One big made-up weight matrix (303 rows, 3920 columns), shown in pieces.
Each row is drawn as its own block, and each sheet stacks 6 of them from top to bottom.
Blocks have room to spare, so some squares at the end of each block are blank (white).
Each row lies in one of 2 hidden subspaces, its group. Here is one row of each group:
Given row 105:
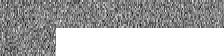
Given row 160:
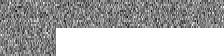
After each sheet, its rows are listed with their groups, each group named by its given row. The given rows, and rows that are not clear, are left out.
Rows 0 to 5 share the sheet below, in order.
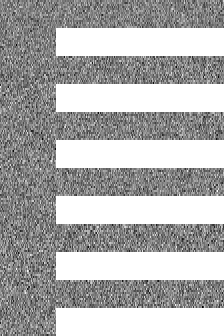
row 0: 160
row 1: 105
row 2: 160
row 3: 160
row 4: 160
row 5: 160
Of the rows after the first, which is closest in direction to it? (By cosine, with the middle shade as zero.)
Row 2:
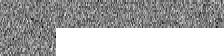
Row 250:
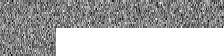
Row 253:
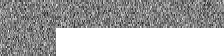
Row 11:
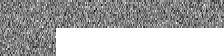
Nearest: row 253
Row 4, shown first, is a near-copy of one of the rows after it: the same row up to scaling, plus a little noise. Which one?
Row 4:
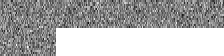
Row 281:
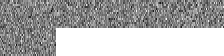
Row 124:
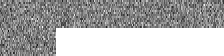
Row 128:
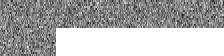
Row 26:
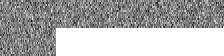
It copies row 128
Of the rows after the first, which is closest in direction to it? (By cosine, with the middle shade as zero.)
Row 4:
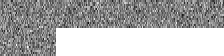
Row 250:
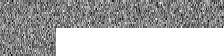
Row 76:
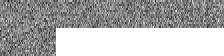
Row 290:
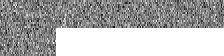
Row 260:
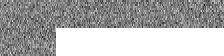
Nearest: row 250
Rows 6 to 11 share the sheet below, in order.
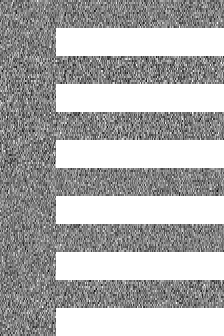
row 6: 160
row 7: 160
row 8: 105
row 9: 160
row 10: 105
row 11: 160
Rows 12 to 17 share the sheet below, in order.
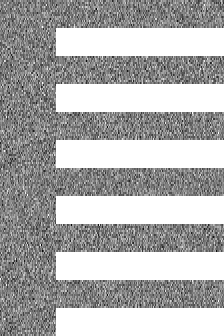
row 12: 160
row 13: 160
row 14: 105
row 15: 105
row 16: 160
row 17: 105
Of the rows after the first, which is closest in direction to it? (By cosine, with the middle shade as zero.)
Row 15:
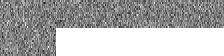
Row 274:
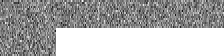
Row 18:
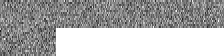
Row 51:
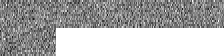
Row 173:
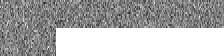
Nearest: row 173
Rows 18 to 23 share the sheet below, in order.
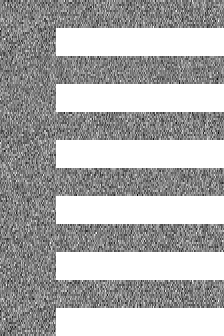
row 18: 105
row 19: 160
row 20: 105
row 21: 160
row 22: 160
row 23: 105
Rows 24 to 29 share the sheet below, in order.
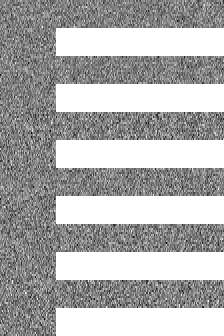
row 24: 160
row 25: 160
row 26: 160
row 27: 105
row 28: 160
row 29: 160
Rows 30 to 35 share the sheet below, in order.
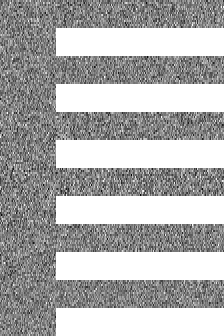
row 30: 160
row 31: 160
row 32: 160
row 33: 160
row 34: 105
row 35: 160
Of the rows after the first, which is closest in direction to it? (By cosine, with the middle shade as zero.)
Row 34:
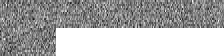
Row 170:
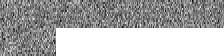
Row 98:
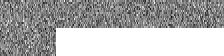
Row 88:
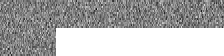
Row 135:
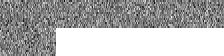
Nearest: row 98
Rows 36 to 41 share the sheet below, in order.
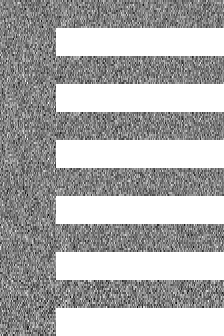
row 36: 160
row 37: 105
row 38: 105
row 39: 105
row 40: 160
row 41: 160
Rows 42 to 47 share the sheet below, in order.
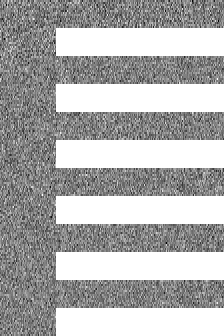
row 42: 105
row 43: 160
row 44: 105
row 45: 160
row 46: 160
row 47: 160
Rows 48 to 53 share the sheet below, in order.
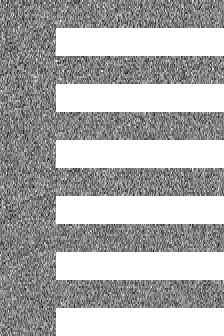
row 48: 105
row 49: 160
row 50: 105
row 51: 105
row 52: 105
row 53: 160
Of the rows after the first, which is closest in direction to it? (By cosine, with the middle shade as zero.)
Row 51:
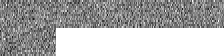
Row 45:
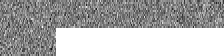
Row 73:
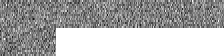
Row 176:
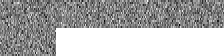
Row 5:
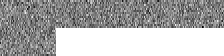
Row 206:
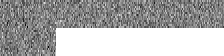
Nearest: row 73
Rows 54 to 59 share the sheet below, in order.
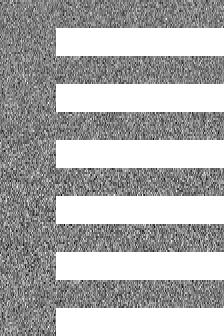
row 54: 160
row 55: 105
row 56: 105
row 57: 160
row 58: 105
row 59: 105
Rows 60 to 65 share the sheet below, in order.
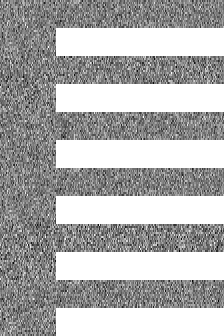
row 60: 105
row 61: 105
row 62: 160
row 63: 105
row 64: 160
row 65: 105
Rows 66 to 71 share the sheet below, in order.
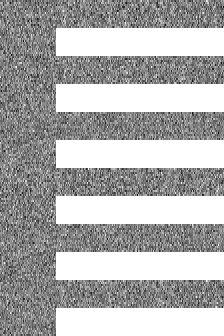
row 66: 160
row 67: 160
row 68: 105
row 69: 160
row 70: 105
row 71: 160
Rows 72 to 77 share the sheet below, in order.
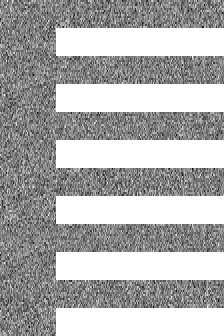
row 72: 160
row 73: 105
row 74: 160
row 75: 105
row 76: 105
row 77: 105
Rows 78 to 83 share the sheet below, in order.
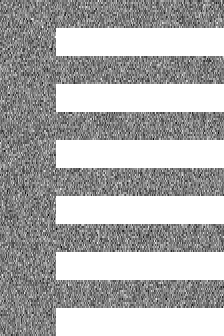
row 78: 160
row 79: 160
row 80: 105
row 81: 105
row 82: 160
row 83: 160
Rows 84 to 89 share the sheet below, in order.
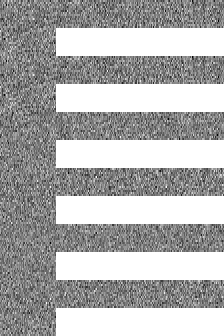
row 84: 105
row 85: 105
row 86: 160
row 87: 160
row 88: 160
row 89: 160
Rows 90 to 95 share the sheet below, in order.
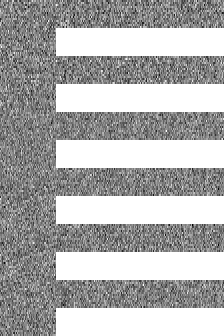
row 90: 160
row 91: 160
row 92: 160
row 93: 105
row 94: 105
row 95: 160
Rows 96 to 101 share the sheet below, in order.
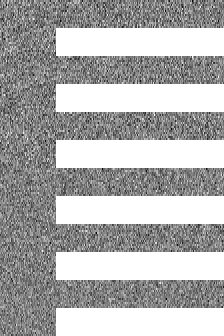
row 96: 105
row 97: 105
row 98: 105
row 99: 160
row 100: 160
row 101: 160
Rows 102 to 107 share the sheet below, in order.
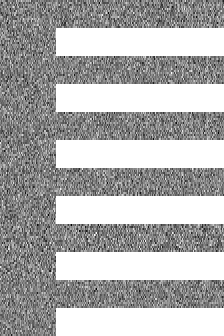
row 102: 160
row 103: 105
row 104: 105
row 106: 160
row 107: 160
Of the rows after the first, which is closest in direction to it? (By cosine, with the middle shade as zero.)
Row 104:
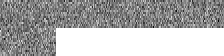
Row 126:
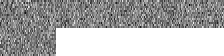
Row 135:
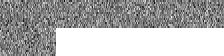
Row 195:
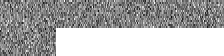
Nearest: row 135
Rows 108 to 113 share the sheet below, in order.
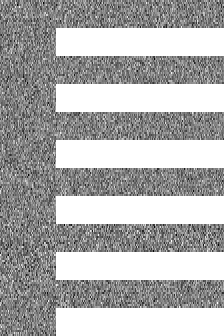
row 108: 160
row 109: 105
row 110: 105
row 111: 160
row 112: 105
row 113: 160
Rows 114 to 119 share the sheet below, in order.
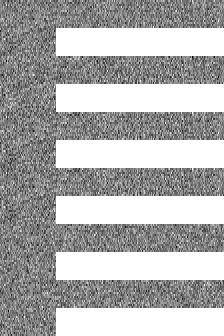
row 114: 105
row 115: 105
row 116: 105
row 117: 105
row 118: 160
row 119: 160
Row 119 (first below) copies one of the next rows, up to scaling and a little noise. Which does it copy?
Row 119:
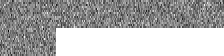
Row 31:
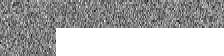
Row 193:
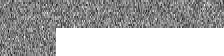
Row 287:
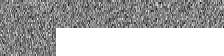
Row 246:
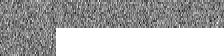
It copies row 193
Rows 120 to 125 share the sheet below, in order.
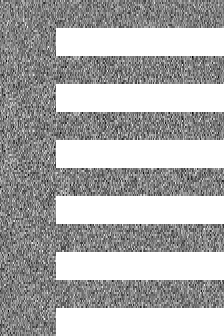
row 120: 105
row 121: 105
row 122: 105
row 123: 160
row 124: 160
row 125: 160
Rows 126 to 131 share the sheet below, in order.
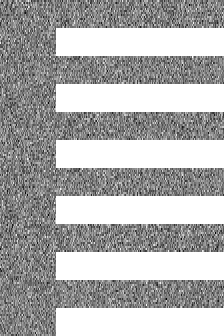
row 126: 160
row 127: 105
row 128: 160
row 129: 105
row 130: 160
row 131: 160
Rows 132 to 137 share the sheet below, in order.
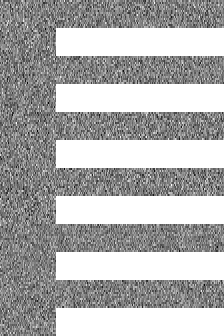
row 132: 105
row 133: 105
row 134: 160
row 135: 105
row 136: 160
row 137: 160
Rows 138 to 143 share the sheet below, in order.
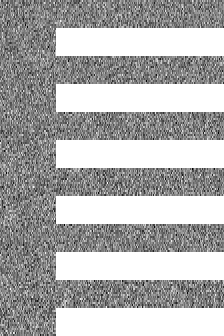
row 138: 105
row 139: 160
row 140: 105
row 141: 105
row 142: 105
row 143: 160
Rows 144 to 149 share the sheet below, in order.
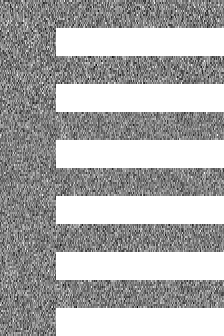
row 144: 105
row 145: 160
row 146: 160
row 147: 160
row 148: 105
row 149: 160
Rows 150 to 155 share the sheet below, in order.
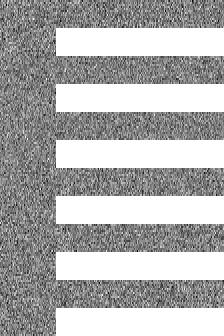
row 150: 105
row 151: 160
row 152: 105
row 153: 160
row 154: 160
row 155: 160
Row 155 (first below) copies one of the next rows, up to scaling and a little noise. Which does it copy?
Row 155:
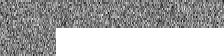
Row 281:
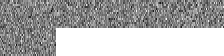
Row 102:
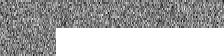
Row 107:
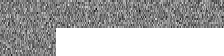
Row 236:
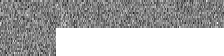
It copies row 102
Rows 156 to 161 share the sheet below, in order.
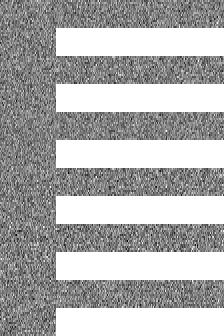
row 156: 160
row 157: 160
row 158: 160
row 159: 160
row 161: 105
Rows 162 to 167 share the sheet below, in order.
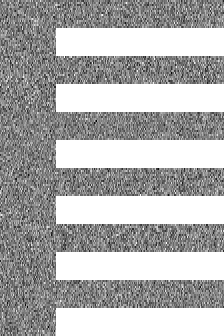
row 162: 160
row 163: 105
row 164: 160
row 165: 160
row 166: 160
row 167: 105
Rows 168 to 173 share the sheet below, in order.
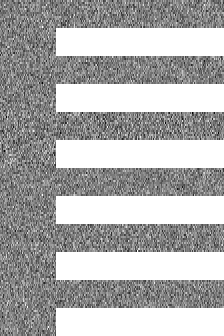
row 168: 160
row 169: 160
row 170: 105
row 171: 160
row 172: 160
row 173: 105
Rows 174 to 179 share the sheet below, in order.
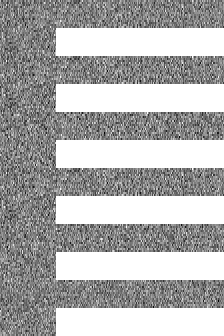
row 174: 105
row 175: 105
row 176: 160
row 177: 105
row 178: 160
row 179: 105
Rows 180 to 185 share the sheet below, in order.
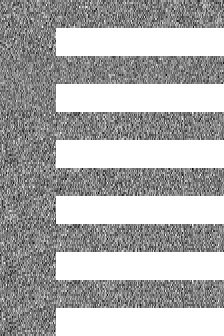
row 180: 160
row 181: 160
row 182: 105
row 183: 105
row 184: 105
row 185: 105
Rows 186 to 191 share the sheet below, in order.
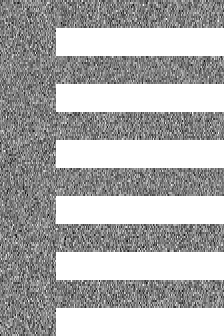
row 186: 160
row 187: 160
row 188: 105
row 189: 105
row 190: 160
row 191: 160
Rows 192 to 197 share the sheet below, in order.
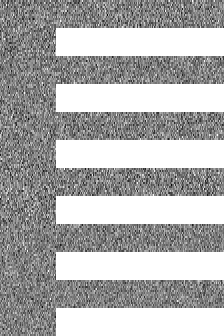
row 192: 105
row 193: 160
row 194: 160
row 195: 105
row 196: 105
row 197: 160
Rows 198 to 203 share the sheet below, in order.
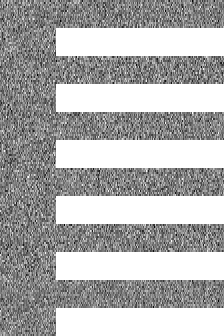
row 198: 105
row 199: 160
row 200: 105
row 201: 160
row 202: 105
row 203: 105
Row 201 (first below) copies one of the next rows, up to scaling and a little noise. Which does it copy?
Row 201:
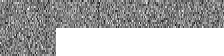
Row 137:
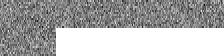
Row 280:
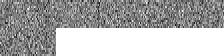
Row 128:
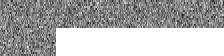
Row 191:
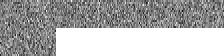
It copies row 280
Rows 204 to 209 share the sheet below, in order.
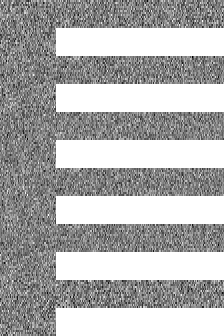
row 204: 160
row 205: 105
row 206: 105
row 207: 105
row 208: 105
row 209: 160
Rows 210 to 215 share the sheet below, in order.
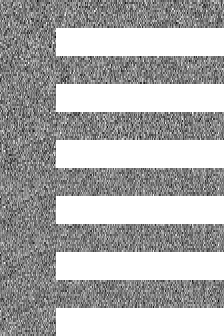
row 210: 160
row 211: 160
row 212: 105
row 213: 105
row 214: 105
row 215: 105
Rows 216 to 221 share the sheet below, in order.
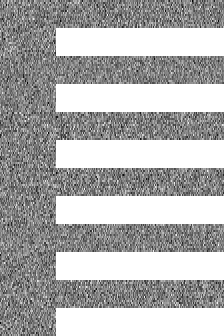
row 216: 105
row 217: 105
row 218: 160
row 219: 160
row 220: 105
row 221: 160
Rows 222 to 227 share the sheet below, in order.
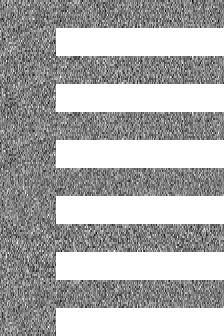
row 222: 105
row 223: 105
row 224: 105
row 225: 105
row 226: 160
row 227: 105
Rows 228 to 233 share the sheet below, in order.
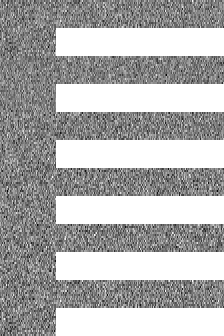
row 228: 105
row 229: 160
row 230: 105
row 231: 160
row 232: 160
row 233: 105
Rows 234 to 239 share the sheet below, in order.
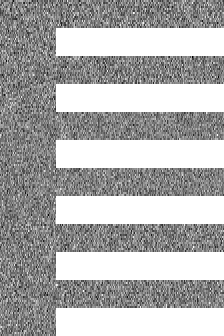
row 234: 160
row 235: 105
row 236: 160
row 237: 105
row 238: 160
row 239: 160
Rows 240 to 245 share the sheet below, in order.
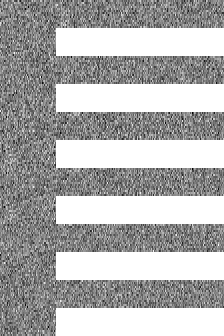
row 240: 160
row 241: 160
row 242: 105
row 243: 105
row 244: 105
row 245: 105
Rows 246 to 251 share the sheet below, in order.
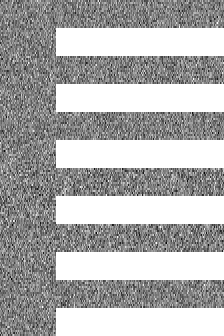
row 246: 160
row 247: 160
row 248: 105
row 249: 160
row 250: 160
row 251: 160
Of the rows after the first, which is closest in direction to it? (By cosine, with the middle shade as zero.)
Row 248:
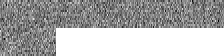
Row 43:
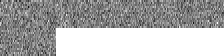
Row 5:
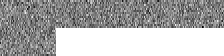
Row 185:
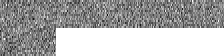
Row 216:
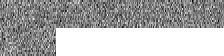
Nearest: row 216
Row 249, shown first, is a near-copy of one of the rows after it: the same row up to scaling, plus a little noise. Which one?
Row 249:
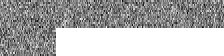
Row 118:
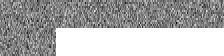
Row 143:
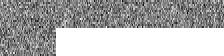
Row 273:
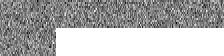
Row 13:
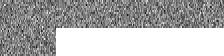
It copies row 143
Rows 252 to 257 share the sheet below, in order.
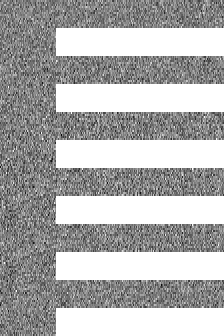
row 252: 160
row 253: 160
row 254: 160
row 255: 105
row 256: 105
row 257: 160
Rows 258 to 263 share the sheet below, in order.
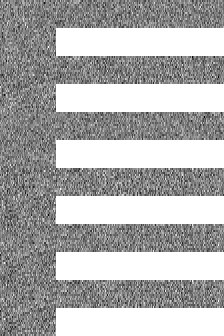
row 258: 105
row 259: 105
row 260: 160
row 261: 105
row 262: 105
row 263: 105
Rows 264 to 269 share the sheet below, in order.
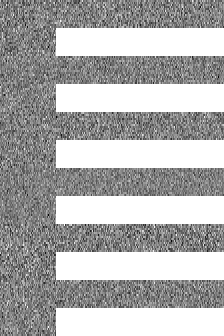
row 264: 105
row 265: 105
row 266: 160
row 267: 105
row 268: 105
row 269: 105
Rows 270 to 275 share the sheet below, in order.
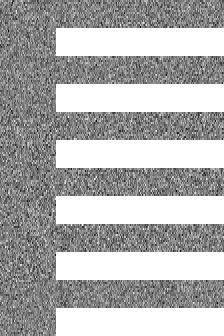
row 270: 160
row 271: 160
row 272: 160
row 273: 160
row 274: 160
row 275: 160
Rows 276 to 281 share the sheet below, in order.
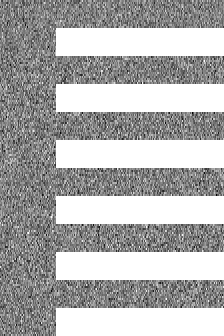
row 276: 105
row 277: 160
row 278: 105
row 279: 160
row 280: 160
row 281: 160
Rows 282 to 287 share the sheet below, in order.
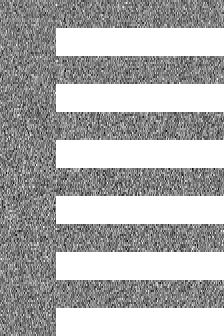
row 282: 160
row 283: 160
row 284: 160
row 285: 105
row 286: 160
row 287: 160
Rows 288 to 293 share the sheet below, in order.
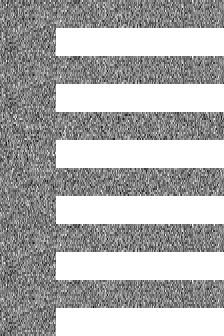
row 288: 105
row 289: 105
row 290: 160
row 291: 160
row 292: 105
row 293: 105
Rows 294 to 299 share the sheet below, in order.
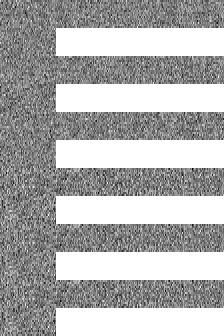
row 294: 160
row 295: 105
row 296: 160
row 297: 105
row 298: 105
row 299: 105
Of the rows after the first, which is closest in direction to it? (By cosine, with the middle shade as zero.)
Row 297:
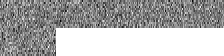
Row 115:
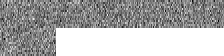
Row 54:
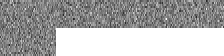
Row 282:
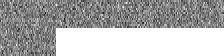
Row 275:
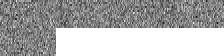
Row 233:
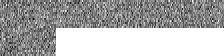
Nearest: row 115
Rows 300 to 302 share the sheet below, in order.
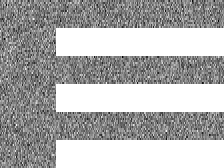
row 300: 105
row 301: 160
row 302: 160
